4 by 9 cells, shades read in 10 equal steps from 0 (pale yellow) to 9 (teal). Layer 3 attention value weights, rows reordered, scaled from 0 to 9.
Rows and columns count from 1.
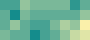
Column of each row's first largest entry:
8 2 4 4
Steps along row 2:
up down up same same same same down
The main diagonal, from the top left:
7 9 6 9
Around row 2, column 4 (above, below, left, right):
5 7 5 6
